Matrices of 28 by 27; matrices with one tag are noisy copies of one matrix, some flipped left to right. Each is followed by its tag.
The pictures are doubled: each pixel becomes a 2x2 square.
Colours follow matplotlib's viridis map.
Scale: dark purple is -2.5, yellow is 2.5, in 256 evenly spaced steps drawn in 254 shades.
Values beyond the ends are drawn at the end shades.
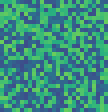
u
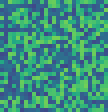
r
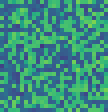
r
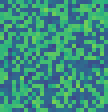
u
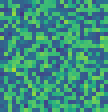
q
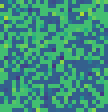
u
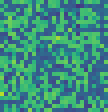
r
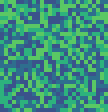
u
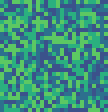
r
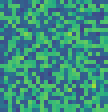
q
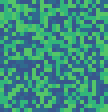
u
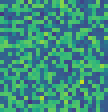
q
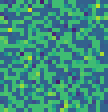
q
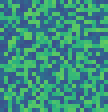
q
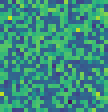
u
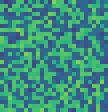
q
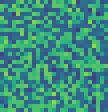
q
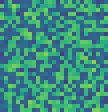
q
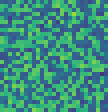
q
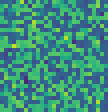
q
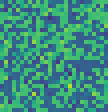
u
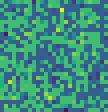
r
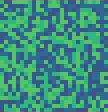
r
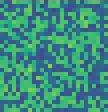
r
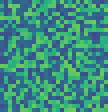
q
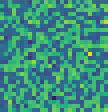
q
